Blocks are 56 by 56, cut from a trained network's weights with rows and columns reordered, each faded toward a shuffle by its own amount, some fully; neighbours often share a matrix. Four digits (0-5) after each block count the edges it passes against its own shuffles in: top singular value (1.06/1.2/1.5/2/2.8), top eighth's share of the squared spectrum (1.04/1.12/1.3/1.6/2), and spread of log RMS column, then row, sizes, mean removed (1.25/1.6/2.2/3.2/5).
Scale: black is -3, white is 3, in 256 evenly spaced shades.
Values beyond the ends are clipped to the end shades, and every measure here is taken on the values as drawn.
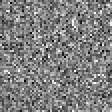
2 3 0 1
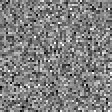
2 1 0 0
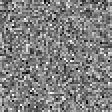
0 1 0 0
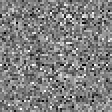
3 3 1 2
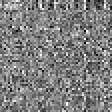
3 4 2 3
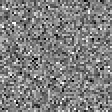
1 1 0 0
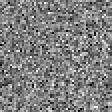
2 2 0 1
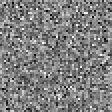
0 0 0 0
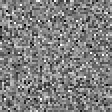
0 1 0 0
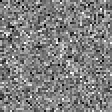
0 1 0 0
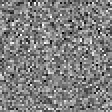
2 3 1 1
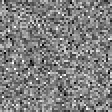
1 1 0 0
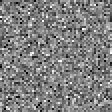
0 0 0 0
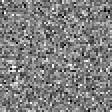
1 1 0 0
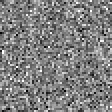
0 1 0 0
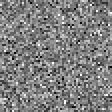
0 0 0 0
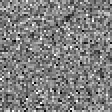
0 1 0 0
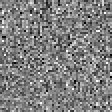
2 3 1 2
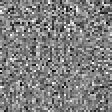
2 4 1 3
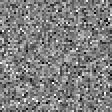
1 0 0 0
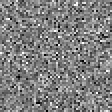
2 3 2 1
